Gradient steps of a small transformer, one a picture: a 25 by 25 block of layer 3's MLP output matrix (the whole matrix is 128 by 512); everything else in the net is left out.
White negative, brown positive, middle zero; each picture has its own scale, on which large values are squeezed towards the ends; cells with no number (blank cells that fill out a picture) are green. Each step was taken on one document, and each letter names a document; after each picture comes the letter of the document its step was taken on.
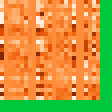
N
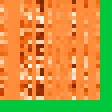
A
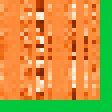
A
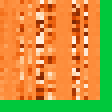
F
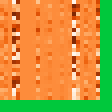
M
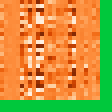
A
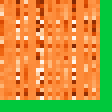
N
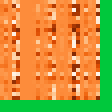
M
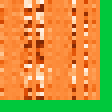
A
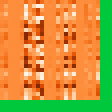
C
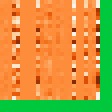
M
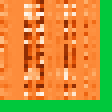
C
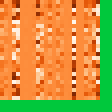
M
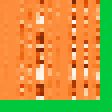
A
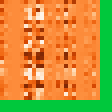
C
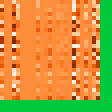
M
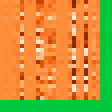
F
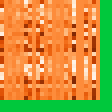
N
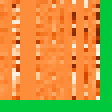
M
